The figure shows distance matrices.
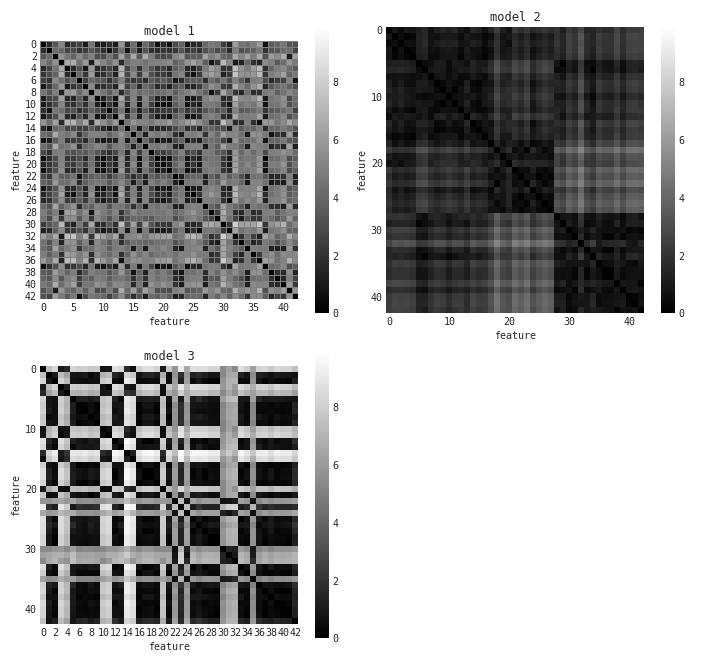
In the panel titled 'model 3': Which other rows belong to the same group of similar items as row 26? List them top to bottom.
1, 2, 5, 6, 7, 8, 9, 12, 13, 16, 17, 18, 19, 21, 23, 25, 27, 28, 29, 33, 34, 36, 37, 38, 39, 40, 41, 42
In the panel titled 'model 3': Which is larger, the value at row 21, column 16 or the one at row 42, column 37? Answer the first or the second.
the second
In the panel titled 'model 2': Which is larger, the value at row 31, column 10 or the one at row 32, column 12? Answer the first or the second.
the second
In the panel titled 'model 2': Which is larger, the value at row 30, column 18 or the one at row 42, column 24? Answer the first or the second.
the first
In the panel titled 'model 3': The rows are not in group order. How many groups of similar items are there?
3
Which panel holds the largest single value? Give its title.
model 3
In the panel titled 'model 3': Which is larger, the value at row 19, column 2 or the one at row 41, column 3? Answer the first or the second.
the second
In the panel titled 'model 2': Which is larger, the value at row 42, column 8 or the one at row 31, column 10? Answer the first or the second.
the first
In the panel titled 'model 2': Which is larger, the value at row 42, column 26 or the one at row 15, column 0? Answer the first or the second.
the first
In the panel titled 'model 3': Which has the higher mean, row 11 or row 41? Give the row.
11
